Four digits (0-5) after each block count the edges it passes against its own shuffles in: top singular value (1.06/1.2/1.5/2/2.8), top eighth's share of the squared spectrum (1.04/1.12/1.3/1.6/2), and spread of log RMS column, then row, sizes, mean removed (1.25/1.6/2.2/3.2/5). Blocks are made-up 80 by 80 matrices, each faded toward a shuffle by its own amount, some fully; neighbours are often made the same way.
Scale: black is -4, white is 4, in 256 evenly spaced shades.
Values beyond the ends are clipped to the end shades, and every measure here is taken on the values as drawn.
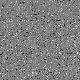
2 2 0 1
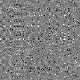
4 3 2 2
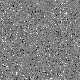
2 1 1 0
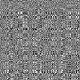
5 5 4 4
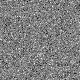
0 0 0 0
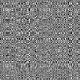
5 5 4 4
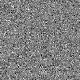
3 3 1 1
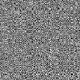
4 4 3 2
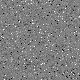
0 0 0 0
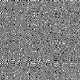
4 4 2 2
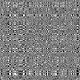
5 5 3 3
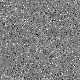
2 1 0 0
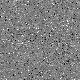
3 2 0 1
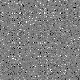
4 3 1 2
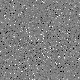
2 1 0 0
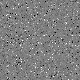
2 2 0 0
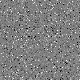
3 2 1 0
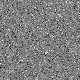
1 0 0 0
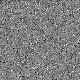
0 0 0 0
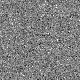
2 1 0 0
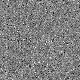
1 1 0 0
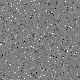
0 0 0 0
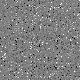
3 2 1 0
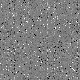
3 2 1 0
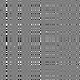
5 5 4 3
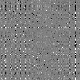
5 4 3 2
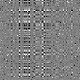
5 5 3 3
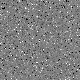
0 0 0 0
